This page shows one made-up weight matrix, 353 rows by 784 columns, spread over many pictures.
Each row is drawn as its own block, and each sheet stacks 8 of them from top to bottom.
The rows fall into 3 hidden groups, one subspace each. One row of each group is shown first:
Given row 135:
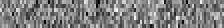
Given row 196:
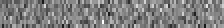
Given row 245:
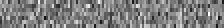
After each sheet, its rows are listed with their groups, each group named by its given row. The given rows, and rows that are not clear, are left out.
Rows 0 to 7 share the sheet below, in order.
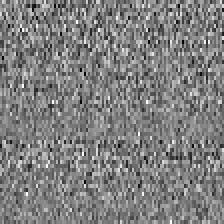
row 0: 245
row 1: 135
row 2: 245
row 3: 135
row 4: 135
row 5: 135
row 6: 245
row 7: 245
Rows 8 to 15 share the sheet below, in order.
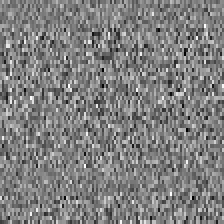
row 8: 196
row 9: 245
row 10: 245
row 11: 245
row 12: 196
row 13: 245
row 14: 245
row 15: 245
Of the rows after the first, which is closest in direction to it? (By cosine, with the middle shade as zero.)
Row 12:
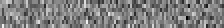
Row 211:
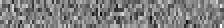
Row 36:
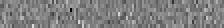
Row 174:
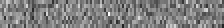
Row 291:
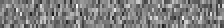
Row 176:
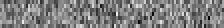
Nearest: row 174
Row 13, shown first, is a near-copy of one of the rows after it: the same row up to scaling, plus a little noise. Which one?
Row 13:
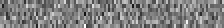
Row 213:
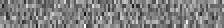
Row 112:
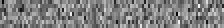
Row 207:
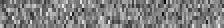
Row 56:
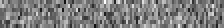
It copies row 213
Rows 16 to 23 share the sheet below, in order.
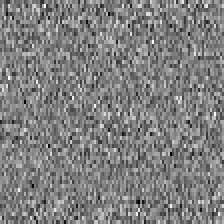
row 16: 196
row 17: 196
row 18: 245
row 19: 245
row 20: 245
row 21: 135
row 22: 245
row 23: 245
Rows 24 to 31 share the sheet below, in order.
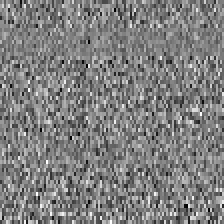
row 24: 135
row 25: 135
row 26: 135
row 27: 135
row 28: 135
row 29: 196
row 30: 135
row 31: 245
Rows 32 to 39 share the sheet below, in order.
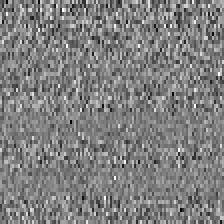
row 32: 245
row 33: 196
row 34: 135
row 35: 135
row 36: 196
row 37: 135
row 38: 135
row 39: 245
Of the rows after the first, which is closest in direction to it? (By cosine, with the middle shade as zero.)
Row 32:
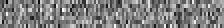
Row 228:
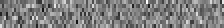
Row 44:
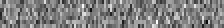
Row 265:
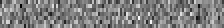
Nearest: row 44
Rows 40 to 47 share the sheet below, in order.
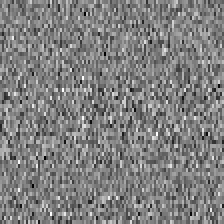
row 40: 135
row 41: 135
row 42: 245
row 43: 135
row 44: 135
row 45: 245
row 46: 245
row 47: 245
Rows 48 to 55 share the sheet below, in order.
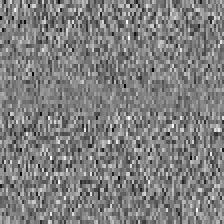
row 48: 135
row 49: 135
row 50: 196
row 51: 245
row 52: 135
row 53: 245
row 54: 135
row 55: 245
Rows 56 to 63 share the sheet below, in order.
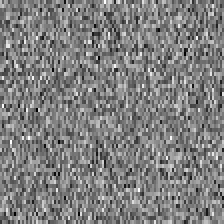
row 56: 245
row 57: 245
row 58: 135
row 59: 245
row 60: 196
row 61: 135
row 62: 135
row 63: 245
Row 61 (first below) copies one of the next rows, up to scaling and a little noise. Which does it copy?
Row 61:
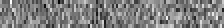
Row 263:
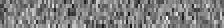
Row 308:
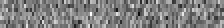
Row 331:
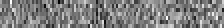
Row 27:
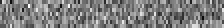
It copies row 331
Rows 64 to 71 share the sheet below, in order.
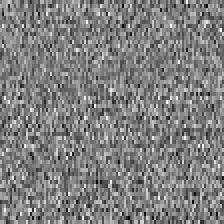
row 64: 196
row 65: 245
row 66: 245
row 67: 135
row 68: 196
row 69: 245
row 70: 135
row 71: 135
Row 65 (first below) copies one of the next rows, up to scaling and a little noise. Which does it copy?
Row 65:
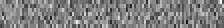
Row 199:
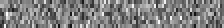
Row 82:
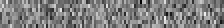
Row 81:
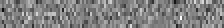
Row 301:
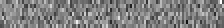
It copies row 301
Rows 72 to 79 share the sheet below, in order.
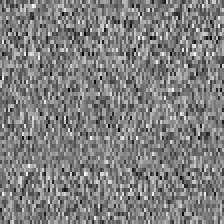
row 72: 245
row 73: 196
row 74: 245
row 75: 135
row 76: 196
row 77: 196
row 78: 196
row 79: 135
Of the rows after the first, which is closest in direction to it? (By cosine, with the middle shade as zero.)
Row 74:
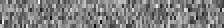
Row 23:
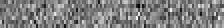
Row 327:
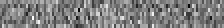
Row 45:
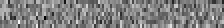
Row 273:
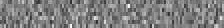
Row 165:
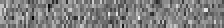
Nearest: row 45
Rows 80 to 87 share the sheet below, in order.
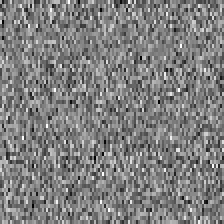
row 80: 245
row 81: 245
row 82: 245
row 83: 245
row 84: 196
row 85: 245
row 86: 245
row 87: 196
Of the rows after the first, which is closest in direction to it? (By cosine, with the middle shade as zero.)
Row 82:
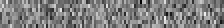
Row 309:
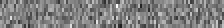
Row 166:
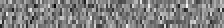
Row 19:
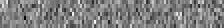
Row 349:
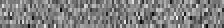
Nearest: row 19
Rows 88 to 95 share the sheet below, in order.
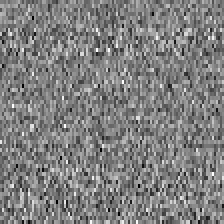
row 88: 196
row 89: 245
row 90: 196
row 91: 135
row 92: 245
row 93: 135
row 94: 196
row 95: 196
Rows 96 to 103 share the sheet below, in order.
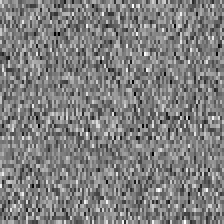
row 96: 245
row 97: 245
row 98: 196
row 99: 135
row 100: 196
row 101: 196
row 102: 196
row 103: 196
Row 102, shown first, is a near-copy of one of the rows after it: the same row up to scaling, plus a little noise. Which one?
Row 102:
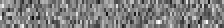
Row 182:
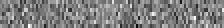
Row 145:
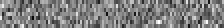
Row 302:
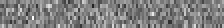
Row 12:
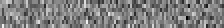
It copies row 145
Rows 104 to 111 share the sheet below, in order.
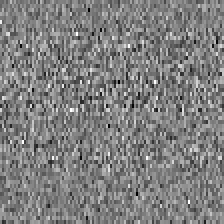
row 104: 245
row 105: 135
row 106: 135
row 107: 135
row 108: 196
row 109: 135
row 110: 245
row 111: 196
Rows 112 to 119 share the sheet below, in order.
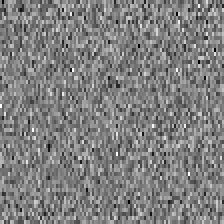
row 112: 245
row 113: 196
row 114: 245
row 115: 245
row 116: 196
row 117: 196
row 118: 196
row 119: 135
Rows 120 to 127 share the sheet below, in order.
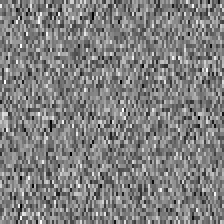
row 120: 135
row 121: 196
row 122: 245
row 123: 196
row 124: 245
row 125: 245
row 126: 196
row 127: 245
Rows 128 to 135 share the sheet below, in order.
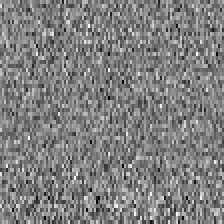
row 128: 135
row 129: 245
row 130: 196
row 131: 196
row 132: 135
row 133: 196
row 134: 135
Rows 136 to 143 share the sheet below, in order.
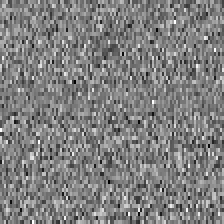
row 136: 245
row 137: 196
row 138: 135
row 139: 135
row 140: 135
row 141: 245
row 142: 196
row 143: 245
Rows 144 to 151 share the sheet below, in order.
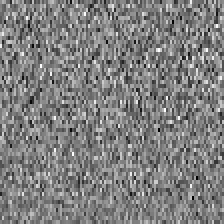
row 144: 135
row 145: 196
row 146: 245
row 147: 245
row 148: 245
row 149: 135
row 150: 135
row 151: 245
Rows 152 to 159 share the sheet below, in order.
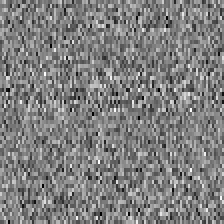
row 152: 135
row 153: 245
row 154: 245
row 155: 135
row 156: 245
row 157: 135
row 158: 135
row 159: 245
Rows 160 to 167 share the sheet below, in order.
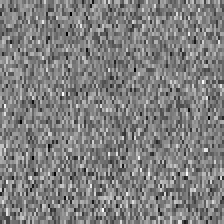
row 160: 245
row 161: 196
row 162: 196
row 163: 245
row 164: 135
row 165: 196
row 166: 245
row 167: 245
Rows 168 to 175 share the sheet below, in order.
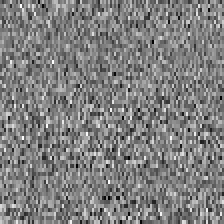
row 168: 245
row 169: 196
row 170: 135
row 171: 135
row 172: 196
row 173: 135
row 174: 196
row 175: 245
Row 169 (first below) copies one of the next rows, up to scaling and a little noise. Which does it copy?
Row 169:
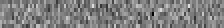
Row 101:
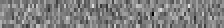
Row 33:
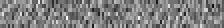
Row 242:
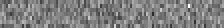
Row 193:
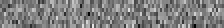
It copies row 101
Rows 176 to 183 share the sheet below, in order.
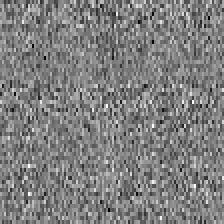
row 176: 196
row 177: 196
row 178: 135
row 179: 135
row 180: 196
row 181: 196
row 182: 196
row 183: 196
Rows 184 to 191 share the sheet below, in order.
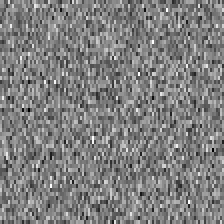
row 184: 135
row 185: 196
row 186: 196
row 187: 196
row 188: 135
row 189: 245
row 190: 245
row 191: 196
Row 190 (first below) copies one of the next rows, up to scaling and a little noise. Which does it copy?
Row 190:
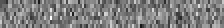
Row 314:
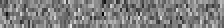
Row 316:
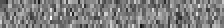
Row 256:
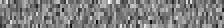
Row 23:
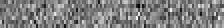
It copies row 316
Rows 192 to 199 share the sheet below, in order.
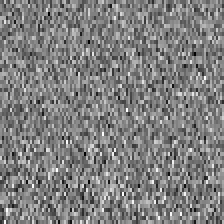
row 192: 135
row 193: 196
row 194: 135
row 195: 135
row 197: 135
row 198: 196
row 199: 245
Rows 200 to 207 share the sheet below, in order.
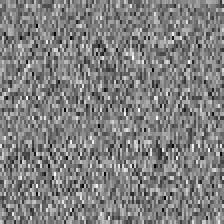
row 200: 245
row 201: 245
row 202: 196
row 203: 196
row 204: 135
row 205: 135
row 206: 245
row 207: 245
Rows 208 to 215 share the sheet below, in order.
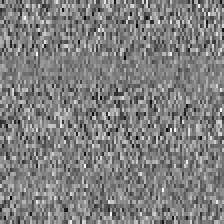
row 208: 245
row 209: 245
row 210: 245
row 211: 135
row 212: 245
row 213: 245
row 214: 135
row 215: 135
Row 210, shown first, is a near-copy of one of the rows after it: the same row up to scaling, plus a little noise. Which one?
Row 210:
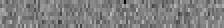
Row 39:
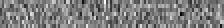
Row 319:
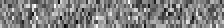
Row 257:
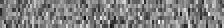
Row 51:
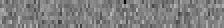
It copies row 51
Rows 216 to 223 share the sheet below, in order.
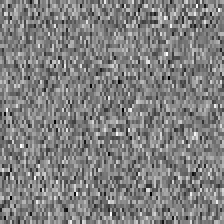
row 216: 196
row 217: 135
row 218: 135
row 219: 196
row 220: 135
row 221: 196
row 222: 135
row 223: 135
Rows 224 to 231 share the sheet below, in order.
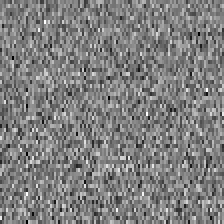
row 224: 196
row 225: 245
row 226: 135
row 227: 196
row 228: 245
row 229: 196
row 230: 245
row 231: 245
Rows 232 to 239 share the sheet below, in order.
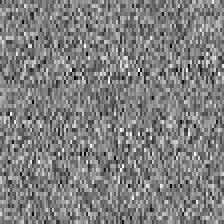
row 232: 245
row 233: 245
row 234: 245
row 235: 196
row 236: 135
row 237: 135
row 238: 245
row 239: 196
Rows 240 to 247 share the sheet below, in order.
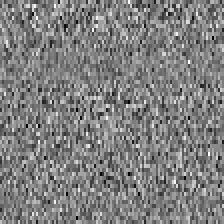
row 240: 245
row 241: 245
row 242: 196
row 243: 135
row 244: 196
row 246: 135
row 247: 245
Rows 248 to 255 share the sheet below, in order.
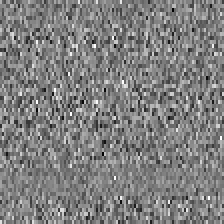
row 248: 135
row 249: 135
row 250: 196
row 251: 245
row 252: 135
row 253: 245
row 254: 135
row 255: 135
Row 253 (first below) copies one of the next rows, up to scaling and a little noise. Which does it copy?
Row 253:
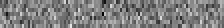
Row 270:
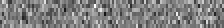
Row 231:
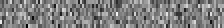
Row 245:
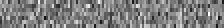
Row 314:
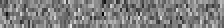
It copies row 314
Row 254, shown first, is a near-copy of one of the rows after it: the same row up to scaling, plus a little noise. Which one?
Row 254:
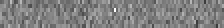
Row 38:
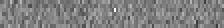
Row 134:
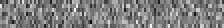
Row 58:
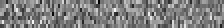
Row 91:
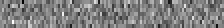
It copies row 38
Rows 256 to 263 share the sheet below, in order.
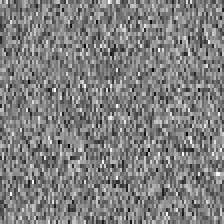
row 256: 245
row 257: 245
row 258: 196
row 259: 245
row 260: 135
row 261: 135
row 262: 135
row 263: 135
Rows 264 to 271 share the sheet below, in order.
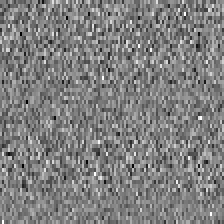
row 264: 196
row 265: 245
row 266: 196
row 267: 245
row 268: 245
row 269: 196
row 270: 245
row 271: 245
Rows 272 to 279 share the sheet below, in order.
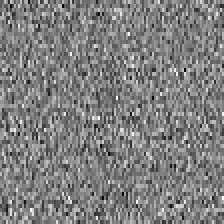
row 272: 135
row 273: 135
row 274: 196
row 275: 196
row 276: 245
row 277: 196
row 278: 196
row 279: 245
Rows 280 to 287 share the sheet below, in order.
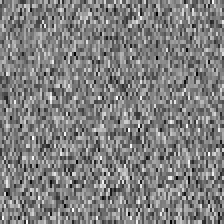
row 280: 135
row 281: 135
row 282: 245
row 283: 245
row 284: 245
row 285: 245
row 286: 245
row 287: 245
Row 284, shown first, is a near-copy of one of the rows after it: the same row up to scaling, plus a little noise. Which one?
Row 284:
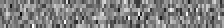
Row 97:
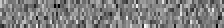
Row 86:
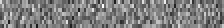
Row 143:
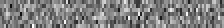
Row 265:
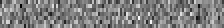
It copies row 143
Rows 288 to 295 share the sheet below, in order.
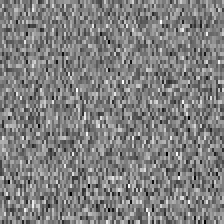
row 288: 196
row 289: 196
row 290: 196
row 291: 135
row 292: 196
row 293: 245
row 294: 135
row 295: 196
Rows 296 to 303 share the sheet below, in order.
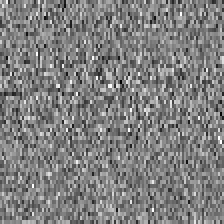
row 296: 245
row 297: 245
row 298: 245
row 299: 245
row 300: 245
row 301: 245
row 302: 196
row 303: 196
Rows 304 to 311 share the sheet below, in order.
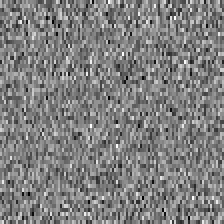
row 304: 245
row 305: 196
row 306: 135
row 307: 196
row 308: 135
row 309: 245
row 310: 196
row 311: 245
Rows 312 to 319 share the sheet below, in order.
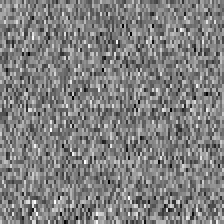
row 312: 196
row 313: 196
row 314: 245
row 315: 196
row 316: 245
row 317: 245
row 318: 196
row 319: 245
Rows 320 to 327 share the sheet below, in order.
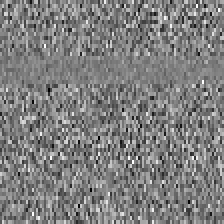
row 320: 196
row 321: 135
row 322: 196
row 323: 196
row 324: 245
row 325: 245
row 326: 135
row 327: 196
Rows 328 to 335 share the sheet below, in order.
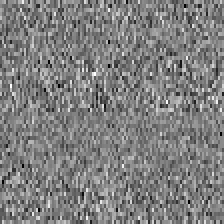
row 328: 135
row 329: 196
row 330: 135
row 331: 135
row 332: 196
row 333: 196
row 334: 196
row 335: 196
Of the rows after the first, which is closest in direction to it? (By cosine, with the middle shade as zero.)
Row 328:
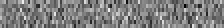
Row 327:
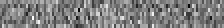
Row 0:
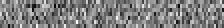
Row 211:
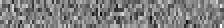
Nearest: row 327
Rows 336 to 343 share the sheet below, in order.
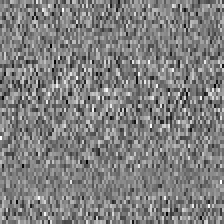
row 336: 245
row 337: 245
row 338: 245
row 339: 196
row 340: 135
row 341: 196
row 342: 245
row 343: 135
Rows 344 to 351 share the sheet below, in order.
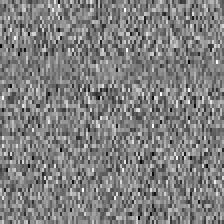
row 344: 135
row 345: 135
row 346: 196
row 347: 196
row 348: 196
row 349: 196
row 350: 245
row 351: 245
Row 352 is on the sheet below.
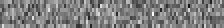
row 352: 196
